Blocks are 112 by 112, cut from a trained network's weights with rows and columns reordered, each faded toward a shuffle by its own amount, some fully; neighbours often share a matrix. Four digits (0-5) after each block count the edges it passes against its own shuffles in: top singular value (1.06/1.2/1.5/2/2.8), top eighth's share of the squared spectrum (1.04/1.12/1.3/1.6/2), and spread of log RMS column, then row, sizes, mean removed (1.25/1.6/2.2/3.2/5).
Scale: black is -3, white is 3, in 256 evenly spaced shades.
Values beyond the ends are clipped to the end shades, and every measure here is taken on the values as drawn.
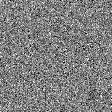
2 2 0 0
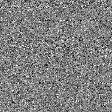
2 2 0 3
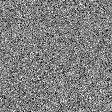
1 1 0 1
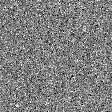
0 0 0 0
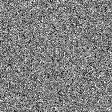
2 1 0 0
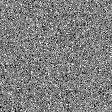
0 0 0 0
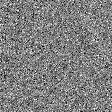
1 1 0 0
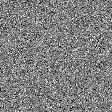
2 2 0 1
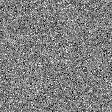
0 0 0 0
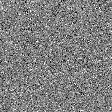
0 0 0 0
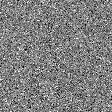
0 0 0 0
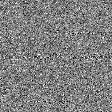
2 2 0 2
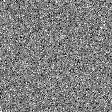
0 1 0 1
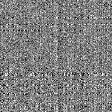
3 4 1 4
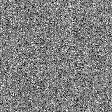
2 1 0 0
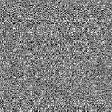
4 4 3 3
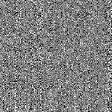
3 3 3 1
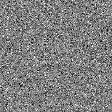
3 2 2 1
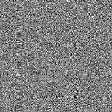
3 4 2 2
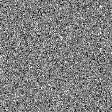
2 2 2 0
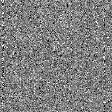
3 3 3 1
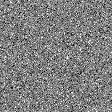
1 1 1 0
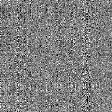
4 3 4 1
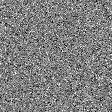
1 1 0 0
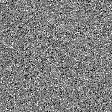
2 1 1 0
